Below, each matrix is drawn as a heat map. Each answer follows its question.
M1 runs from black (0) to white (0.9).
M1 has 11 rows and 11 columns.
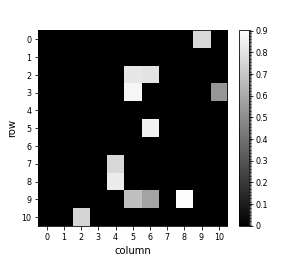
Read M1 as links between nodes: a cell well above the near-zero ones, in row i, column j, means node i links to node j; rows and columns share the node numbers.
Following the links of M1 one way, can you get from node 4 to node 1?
no
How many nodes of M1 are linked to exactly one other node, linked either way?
2
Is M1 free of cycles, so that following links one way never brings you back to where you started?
yes
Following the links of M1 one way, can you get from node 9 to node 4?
yes
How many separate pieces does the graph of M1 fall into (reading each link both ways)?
2
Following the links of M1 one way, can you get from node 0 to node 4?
yes
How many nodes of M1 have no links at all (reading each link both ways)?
1
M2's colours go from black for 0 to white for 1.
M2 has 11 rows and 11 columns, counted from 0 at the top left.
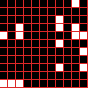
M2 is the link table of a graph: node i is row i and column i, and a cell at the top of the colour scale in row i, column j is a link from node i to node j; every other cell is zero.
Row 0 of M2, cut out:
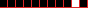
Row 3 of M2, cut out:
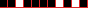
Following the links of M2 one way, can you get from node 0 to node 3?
no
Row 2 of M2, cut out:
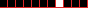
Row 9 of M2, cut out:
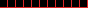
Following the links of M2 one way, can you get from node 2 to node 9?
no
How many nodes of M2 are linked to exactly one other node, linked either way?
3
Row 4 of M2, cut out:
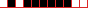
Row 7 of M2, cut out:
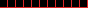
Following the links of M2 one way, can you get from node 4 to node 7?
yes
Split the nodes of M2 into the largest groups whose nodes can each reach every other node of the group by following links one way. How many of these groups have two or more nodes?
0
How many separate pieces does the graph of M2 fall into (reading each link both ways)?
1
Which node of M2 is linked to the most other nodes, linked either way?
node 10
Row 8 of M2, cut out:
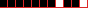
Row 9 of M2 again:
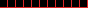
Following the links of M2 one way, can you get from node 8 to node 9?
yes
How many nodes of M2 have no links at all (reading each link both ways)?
0
